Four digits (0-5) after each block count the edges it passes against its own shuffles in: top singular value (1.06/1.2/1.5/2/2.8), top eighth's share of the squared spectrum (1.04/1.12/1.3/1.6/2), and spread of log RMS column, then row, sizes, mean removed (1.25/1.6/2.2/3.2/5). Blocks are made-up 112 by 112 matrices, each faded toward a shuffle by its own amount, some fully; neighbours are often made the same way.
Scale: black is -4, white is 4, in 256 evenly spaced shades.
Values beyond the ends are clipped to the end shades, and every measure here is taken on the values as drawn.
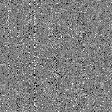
4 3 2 1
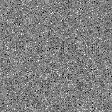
3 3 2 1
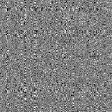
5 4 3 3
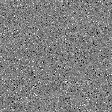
3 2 1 0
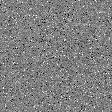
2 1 0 0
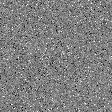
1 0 0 0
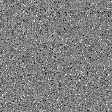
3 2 1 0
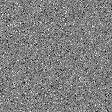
2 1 0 0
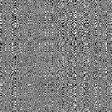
5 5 4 3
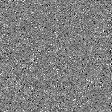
3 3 1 0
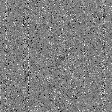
2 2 3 0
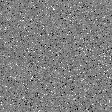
0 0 0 0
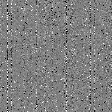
3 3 3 0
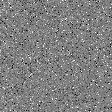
0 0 1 0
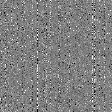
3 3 3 0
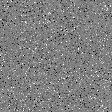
0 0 0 0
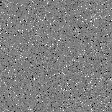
2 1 0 0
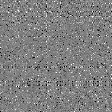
4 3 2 2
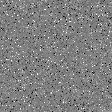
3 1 0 0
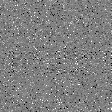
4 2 1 1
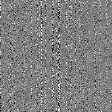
2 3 4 0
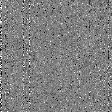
2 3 3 0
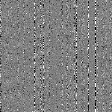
3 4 4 0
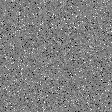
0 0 0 0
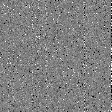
3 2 2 0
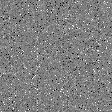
1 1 1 0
